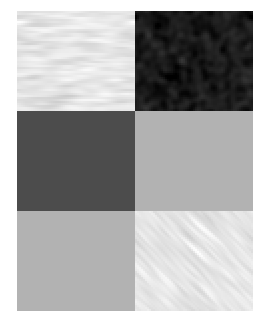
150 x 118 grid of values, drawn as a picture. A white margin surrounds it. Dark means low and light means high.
The table splits into 3 rows of 2 panels. Panel 1,1: very high, streaked across, faint in contrast. Panel 1,2: very low, blotchy, faint in contrast. Panel 2,1: low, flat. Panel 2,2: high, flat. Panel 3,1: high, flat. Panel 3,2: very high, slanting down to the right, faint in contrast.
